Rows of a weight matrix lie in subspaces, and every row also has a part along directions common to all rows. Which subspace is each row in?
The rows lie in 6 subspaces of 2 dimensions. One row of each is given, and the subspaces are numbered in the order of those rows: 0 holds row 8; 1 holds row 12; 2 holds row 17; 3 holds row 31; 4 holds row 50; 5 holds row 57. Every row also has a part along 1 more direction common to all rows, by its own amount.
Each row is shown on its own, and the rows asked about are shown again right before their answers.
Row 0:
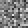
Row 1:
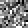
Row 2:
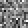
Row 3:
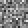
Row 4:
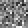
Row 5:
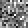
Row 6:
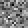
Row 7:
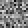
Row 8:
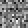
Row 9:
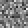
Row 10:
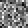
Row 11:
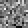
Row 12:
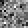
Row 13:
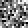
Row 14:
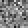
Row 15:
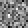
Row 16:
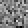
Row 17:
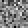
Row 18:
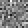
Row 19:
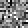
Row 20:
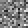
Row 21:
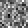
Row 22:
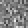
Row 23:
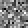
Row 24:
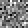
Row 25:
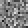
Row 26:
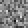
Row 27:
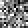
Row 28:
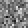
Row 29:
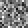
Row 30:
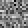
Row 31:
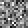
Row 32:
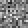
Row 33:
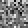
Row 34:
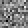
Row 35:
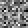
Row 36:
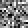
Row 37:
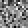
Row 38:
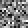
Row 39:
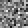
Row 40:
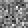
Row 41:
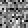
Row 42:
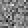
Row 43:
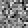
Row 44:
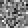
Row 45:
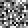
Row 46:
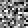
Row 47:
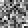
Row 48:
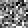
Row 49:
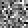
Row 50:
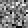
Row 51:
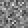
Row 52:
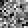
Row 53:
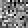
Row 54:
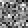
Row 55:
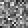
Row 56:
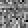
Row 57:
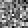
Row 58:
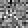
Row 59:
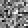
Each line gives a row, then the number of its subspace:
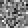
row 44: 5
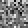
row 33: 2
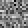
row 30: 2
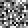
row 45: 3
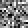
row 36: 3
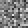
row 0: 5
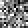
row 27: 1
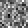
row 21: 1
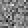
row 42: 3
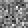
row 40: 4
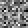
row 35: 5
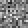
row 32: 0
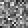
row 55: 3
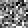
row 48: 4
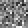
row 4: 4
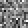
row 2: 0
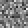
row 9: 2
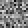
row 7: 2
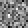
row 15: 1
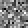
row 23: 3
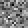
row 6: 3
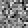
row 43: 2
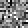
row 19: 0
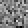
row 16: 4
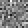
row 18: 0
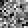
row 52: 1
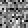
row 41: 0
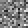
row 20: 5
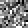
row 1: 4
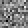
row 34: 3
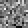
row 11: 4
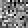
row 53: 0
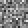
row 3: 0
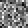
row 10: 1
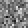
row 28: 4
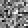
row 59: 5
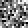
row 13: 5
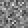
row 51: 3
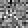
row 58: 0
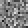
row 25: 5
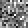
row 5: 0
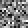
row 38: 3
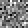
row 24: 0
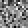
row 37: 2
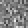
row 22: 4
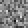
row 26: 4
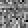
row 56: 0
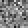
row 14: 2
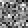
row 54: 1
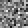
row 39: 5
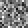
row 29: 1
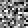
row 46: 5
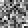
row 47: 1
